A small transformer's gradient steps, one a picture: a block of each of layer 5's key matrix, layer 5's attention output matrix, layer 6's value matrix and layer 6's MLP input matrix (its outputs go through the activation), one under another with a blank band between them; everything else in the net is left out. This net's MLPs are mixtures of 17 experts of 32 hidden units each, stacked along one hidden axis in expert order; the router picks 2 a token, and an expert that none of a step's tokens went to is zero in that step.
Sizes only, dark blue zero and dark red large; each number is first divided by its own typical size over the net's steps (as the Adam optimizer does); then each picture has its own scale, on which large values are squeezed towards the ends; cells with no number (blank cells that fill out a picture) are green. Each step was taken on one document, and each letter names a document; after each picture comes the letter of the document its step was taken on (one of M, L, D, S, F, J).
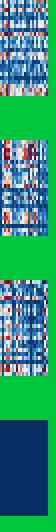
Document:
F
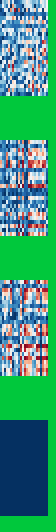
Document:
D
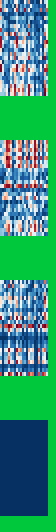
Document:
F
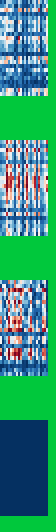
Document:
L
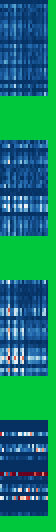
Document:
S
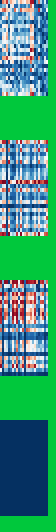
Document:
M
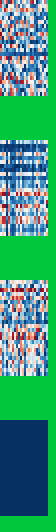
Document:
M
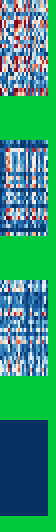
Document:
L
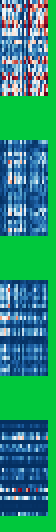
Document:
S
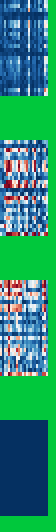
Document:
L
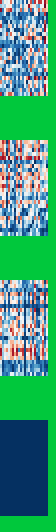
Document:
M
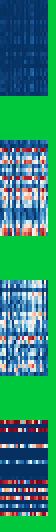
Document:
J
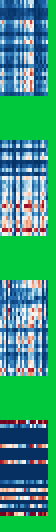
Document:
J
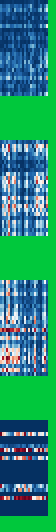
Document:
S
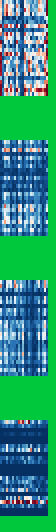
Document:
F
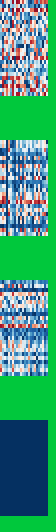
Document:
M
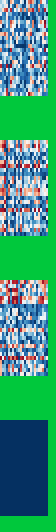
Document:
M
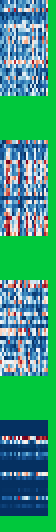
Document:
L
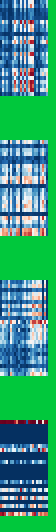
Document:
J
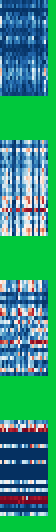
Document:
J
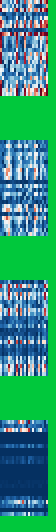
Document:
F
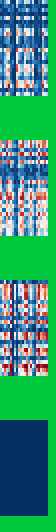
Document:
D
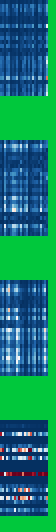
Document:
S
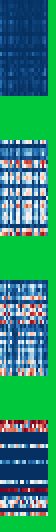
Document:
J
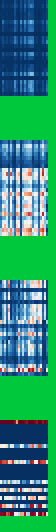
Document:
J
